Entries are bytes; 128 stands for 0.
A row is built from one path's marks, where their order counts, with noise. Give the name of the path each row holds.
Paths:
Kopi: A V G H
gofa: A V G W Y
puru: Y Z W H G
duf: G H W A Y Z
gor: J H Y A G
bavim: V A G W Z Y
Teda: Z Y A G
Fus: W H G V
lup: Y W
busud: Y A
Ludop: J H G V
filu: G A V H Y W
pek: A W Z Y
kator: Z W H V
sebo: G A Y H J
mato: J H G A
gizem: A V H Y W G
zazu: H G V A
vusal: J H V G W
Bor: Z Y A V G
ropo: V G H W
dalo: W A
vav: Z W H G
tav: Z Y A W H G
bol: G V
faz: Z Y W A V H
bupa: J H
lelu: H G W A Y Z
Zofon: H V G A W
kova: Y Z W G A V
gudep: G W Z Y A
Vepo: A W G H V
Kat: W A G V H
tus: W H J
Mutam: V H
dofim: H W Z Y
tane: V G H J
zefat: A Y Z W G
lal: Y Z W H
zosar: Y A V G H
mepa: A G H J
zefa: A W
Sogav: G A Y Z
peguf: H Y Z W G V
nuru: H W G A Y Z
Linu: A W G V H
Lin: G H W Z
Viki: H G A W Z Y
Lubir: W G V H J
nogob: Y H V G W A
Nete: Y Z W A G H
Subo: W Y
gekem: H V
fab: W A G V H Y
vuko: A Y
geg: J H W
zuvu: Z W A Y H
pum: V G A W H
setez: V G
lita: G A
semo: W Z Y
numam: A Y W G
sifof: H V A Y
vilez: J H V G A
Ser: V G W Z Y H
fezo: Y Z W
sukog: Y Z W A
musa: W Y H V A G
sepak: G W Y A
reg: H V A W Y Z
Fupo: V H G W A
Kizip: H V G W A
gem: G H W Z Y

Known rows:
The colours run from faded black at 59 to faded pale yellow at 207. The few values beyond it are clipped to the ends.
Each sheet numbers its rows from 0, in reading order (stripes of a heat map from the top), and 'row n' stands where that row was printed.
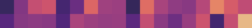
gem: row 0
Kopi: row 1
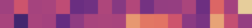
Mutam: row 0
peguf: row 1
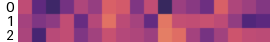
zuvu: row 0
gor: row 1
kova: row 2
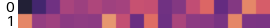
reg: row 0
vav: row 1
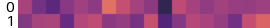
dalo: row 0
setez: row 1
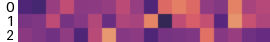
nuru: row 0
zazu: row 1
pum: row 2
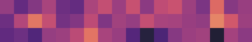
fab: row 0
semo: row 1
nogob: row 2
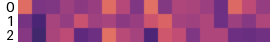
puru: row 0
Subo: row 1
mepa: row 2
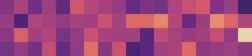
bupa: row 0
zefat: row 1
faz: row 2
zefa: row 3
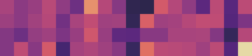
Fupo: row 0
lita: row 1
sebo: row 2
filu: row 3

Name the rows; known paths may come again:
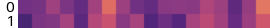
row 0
tane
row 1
Zofon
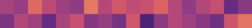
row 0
Teda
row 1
setez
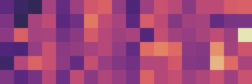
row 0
duf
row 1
mepa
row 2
faz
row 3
nuru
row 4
dofim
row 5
Sogav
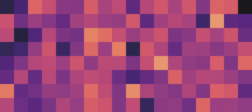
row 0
bavim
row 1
Fus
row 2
Nete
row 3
Vepo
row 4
numam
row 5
geg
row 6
lal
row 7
zuvu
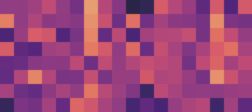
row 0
Fupo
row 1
vav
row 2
pek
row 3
sukog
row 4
vuko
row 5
semo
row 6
dalo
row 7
vusal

